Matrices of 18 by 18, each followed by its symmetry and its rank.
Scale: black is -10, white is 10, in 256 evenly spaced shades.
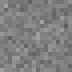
neither, full rank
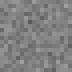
neither, full rank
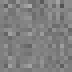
neither, rank three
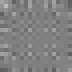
symmetric, rank two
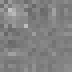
symmetric, rank three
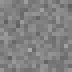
neither, full rank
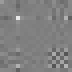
symmetric, rank three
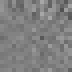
neither, rank three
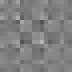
symmetric, rank two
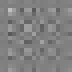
symmetric, rank two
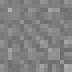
symmetric, rank three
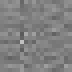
neither, rank three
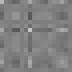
symmetric, rank two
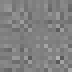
symmetric, rank three
